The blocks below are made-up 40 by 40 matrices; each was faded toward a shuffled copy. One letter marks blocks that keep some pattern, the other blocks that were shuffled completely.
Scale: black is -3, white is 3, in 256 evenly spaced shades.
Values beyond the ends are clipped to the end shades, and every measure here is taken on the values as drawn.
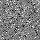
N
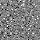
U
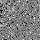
U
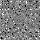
U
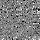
U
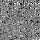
U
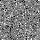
N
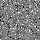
N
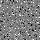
N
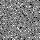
N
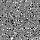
U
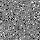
U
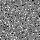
N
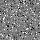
N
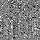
U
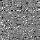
U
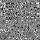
U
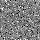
N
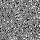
N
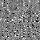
U
